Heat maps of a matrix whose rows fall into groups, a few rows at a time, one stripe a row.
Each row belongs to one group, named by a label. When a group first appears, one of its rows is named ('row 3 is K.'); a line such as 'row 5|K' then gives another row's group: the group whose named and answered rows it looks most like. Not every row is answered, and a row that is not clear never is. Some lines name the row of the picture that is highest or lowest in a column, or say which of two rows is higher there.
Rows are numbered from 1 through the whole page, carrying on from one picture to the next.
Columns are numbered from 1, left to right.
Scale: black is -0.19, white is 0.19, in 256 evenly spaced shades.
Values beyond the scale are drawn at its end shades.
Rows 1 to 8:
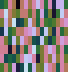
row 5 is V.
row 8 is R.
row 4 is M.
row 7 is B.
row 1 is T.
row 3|V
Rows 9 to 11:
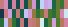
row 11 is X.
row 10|M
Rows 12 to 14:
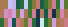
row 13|V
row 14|X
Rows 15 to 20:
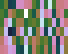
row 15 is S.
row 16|T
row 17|X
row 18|S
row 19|R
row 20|R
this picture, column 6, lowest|20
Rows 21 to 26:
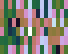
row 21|S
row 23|B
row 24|S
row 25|T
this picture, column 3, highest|26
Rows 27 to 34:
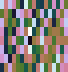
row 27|R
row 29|V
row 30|S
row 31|T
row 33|V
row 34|X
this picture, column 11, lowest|27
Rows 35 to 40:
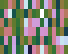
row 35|R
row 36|X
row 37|R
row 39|V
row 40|T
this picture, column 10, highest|37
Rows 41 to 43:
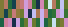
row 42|T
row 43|X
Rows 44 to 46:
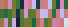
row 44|R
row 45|T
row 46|V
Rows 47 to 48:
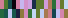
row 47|S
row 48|T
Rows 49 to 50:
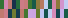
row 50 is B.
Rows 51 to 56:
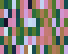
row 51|T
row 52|V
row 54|V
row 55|R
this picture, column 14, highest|53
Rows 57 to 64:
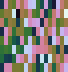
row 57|M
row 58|V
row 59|R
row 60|X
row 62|R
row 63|S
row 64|M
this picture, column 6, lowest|62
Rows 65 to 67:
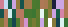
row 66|X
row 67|B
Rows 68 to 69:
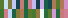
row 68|V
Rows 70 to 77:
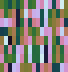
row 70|T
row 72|R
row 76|S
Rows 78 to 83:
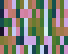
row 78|M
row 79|M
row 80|M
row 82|R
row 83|S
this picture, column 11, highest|83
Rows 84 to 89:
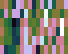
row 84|S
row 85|M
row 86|B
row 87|B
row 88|T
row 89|B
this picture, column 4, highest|85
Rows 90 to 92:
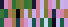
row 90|X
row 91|T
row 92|M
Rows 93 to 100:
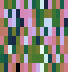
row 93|S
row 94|V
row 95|R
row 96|B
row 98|X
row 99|M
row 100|T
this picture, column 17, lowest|95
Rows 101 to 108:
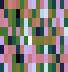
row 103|R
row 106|M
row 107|R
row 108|M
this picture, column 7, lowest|105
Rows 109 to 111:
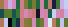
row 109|V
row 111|B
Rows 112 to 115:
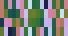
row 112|S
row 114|M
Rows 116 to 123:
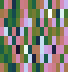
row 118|B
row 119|V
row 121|T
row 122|S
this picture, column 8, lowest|121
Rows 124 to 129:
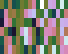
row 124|B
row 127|B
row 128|M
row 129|X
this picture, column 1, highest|127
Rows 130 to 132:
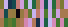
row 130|S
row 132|B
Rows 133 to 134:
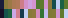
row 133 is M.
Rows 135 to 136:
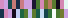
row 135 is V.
